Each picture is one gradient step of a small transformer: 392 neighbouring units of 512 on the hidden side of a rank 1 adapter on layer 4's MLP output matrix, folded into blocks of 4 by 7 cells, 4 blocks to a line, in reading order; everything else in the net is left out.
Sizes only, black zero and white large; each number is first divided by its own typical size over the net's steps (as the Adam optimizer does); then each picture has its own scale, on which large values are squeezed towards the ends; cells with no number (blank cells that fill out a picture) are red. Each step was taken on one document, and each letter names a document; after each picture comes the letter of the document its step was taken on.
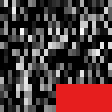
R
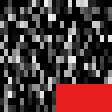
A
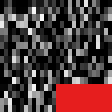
A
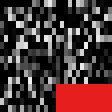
A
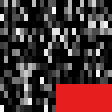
R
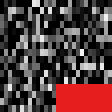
A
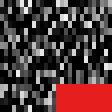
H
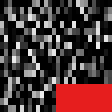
A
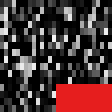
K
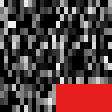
H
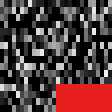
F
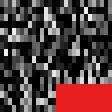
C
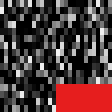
H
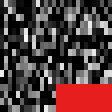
K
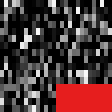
R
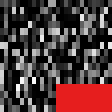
R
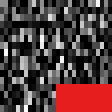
C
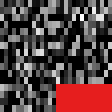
K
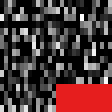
K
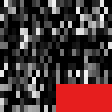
K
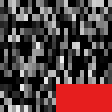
C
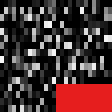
A
